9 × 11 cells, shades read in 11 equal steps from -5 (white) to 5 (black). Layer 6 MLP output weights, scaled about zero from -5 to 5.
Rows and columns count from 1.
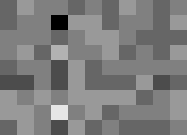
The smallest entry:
-4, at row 8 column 4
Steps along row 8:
same up down up down up down same same down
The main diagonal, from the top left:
1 0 0 -2 -1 1 -1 0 1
